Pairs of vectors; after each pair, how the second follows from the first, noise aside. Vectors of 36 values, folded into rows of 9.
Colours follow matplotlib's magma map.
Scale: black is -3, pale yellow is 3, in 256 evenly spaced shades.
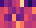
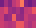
shrunk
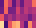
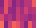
shrunk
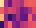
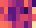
reversed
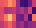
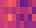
shrunk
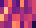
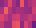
shrunk
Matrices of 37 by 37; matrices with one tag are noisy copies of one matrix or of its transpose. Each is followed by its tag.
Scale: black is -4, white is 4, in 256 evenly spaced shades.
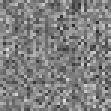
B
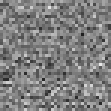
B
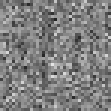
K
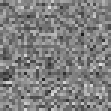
B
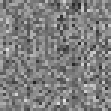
B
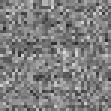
K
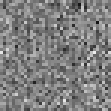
B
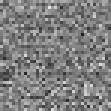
B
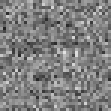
K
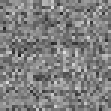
K
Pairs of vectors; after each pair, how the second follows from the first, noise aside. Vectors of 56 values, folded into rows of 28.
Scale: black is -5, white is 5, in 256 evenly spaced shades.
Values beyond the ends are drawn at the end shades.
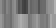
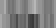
reversed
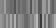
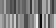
scaled up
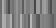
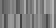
reversed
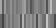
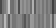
reversed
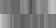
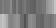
reversed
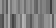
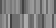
shuffled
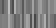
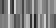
scaled up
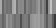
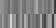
shuffled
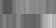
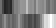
scaled up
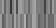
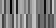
scaled up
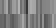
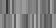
shuffled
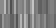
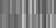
reversed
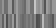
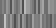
shuffled
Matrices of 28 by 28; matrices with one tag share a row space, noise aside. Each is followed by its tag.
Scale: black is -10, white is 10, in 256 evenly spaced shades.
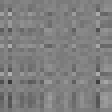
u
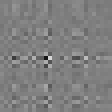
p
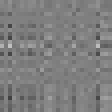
u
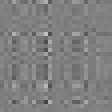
p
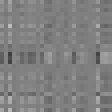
u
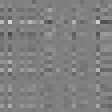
u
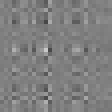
p
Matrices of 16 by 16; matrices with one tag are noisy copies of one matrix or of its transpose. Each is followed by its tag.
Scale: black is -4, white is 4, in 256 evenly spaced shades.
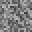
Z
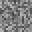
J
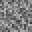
Z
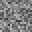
Z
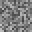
J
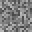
J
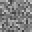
J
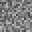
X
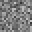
X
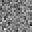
X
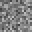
X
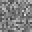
J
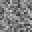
Z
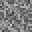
Z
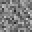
Z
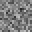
Z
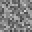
Z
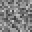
Z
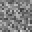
Z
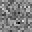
J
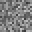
X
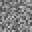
X
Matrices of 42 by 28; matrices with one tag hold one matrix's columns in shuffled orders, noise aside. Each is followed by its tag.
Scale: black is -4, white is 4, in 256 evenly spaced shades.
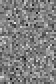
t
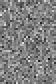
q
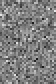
q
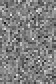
q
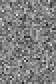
q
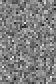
t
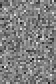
q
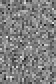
t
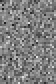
t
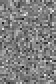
q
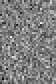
t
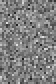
t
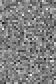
q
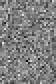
q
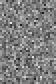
t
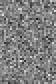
q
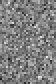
t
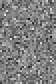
q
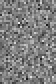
t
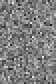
t
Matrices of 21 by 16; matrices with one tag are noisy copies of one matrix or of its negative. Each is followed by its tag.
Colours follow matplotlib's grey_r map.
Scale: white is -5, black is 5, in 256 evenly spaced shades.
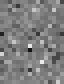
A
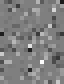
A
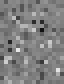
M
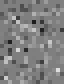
M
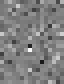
A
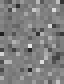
A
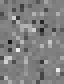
M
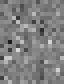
M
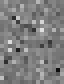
M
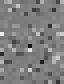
A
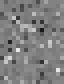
M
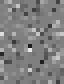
A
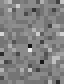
A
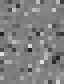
A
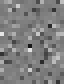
A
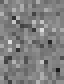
M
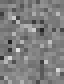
M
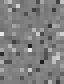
A
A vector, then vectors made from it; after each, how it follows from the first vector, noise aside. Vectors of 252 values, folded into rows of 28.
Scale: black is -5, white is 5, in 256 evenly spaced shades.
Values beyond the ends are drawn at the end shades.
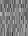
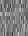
copied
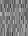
copied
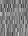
copied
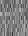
copied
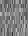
copied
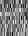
scaled up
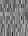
copied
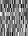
scaled up
